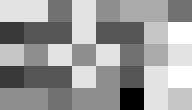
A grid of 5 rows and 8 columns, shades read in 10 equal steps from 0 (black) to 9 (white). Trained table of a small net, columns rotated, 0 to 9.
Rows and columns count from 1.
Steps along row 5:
same down up same down up down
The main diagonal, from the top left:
8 3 8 8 5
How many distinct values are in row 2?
5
